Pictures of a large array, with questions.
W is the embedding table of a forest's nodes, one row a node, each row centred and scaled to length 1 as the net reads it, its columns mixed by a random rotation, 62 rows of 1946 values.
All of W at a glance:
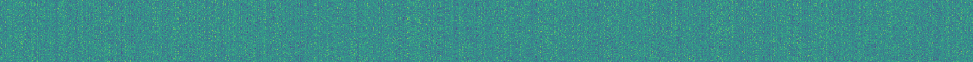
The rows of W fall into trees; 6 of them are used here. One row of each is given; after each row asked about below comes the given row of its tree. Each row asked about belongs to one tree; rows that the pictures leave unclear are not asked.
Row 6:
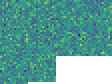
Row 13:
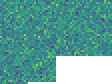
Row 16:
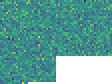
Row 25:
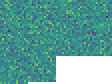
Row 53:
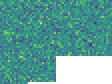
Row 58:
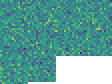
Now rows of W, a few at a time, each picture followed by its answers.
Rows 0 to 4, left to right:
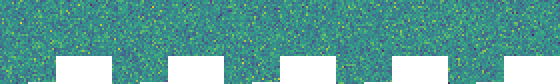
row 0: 53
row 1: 25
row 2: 25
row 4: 58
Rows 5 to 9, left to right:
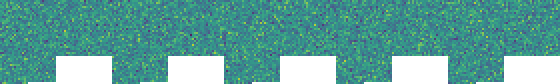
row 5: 58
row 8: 53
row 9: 16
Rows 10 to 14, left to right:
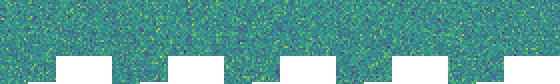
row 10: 25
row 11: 13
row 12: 53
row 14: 58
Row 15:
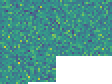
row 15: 25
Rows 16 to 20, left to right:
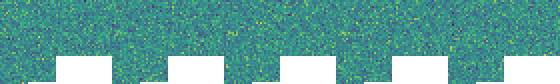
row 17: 53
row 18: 53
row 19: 53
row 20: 6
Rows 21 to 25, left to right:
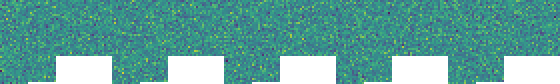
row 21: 6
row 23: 16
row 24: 13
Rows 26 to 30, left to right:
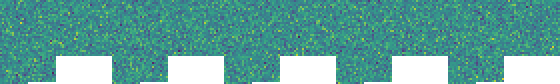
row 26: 53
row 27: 58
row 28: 58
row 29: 58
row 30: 25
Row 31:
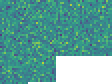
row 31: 53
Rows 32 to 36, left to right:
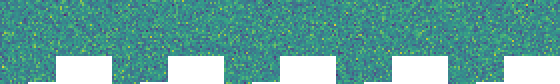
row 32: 53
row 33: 16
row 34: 58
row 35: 13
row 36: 25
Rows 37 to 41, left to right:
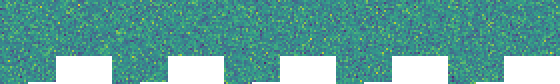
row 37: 25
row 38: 53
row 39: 58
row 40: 25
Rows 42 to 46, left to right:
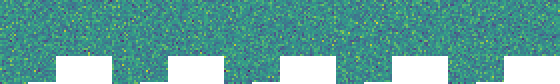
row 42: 58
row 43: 58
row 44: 6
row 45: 53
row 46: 6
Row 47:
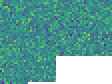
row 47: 6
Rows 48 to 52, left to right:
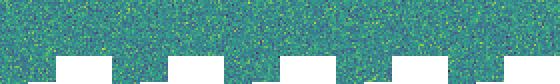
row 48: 25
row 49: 16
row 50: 6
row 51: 53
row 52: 6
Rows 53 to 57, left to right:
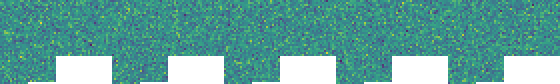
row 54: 16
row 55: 6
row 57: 58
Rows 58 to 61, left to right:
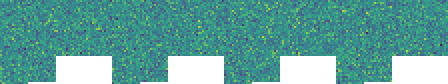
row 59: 58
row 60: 13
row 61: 6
